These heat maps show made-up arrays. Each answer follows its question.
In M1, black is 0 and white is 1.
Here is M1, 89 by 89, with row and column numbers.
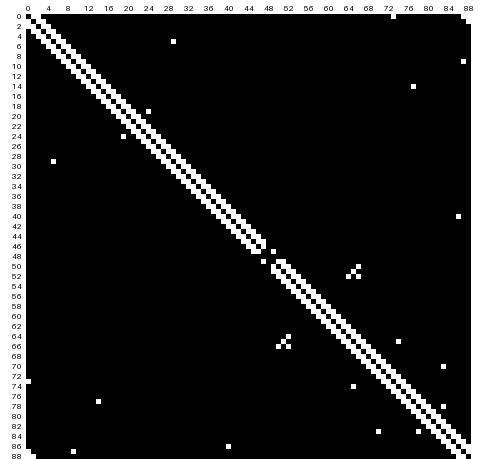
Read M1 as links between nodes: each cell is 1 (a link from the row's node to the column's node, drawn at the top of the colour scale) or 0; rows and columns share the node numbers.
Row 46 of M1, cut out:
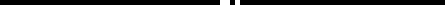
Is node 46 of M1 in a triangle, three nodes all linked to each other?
yes
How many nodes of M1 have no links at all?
1
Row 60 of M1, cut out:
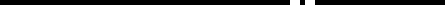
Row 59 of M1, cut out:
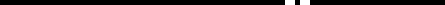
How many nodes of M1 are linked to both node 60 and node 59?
2
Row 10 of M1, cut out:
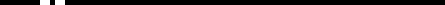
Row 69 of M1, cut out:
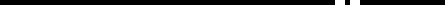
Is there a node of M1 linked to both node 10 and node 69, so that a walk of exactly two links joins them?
no
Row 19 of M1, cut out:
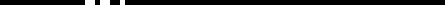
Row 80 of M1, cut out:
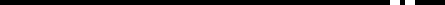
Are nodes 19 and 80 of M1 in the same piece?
yes
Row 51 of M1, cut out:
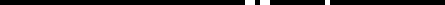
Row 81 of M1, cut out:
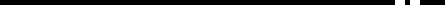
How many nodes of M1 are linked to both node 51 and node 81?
0
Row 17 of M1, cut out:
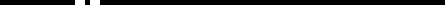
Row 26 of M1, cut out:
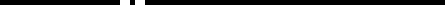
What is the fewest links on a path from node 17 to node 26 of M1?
3
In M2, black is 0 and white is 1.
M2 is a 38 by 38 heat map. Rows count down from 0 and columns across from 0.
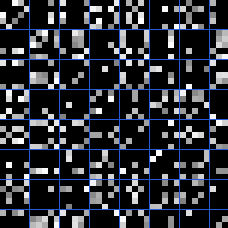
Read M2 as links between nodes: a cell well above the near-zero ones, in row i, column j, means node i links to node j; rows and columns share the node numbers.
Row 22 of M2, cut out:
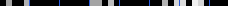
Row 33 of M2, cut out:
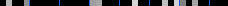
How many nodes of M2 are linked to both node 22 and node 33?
8
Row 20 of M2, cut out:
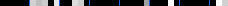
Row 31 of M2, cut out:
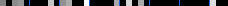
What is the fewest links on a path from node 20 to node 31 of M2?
5
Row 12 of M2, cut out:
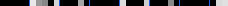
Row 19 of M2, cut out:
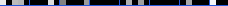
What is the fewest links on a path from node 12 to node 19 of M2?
5
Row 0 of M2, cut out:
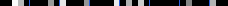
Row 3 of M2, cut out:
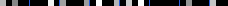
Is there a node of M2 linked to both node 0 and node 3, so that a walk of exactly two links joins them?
yes
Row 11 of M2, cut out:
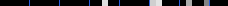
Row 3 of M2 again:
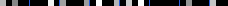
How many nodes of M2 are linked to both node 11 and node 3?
1
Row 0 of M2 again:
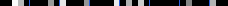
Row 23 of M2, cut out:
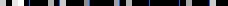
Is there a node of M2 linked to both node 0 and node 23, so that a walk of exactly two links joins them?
yes
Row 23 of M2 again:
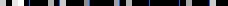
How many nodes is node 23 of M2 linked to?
10
